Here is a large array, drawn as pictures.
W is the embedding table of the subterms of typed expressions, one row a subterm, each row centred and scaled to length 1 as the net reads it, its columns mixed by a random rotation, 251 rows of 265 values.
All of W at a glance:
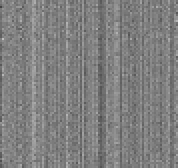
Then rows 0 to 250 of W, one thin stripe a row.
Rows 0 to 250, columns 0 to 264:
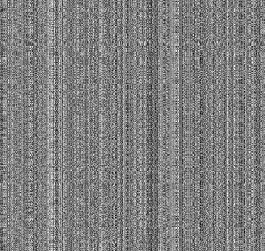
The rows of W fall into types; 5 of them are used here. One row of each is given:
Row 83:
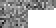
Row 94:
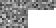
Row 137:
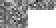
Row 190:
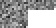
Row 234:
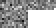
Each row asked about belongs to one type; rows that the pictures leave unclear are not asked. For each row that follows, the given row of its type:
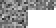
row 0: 190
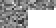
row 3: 137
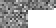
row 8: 94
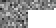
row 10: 234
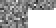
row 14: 137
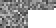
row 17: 94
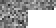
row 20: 190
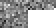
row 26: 83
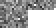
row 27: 137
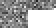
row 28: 94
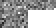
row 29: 83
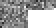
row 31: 83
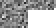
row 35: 190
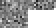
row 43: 94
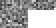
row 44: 94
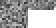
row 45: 190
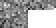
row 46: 83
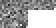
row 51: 190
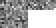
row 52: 234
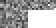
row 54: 234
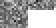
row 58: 137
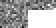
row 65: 83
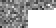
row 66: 83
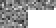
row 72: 234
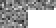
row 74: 234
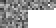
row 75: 234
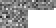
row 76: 94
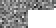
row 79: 94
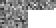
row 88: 234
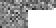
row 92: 83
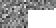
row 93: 190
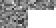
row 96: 137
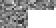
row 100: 137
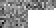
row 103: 83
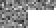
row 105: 234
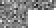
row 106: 94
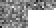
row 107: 83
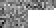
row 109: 83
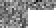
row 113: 137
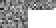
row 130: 234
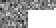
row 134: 234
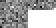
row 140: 83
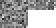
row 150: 190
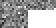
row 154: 83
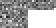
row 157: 94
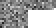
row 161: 83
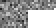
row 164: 234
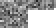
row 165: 137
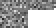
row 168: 94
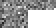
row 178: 83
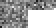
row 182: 83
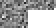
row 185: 190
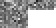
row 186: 137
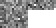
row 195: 137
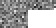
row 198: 94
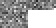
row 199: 94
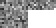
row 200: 234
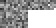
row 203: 234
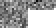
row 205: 137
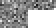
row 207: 94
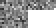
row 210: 234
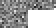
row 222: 94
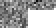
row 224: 137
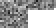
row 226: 137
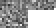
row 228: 94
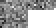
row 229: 83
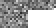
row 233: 94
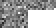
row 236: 83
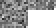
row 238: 190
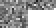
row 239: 137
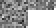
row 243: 190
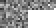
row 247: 234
